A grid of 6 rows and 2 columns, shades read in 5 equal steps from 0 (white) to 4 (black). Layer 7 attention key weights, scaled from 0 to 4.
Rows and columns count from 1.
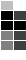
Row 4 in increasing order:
2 3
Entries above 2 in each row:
0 2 2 1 1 0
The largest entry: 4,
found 3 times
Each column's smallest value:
0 0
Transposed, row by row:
1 4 4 2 2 0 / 0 3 4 3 3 0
